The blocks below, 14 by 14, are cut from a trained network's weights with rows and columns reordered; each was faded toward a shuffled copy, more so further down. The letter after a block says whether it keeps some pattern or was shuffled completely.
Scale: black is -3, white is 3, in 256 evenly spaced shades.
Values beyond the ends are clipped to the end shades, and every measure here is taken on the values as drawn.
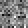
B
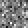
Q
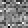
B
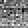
B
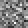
Q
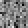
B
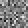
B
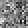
B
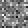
B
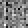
B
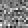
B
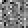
B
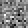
Q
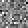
Q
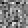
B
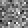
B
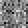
B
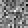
Q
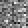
B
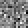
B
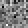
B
